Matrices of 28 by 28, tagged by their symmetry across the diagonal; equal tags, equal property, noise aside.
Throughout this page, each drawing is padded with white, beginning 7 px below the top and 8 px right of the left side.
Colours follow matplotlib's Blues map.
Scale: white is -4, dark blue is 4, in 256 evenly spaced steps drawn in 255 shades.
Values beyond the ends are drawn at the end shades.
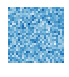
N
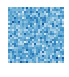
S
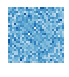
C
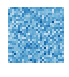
N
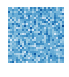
S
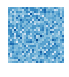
C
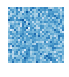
N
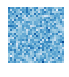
C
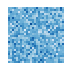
S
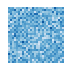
C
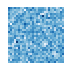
C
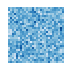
N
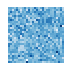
S
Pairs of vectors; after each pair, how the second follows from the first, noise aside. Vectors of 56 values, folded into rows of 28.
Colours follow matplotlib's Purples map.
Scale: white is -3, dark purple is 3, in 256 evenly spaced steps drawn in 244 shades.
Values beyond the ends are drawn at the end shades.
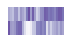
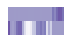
partly zeroed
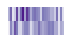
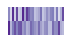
sign-scrambled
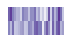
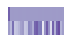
partly zeroed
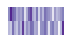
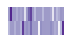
partly zeroed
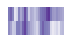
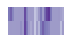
partly zeroed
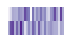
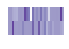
partly zeroed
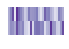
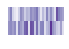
sign-scrambled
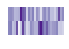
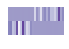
partly zeroed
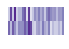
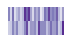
shuffled
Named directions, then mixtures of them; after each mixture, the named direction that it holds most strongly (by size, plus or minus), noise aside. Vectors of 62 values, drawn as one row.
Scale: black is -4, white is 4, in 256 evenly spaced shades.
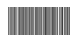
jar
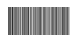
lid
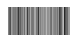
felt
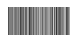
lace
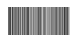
lid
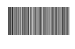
lid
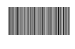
jar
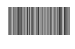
felt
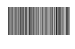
lace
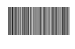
lid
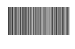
lid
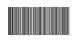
lid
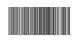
lace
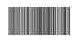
lace
